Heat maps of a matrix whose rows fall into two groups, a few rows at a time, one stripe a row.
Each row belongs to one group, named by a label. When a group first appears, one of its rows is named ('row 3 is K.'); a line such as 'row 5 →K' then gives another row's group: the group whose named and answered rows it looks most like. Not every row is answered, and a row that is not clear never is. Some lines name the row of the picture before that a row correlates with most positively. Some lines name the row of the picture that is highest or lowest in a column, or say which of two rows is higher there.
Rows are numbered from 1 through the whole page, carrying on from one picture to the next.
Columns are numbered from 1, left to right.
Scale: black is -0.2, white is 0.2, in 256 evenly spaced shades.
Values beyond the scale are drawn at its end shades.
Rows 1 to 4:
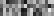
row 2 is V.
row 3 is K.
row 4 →K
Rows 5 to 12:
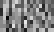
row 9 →K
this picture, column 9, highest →10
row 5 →V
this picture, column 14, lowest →7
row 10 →V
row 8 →V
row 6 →V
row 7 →V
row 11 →V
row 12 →K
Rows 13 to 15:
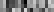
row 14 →K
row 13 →K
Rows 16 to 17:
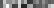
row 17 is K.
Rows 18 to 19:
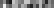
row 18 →V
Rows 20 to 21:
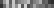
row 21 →V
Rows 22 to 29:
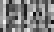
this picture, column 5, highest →29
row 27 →V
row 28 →K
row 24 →K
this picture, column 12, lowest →25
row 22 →V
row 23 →K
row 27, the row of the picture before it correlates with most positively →20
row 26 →K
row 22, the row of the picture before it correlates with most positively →20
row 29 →V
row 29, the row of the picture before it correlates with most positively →20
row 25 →K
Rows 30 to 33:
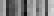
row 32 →K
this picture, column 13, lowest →32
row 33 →K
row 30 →K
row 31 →K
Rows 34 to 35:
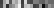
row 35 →V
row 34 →V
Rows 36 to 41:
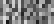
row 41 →V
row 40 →V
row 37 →V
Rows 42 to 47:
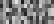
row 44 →K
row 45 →K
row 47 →V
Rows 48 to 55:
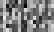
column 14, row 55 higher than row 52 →Yes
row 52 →V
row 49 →K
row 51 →V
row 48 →K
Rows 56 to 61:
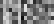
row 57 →V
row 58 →V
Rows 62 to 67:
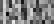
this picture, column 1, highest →66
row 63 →V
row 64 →K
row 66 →K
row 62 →V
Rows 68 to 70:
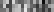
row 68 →V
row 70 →V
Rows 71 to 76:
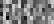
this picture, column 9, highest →73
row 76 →K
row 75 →K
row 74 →V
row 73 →V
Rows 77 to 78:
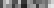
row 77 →K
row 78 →K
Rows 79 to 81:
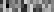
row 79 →V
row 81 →K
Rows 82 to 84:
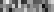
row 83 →V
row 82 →K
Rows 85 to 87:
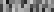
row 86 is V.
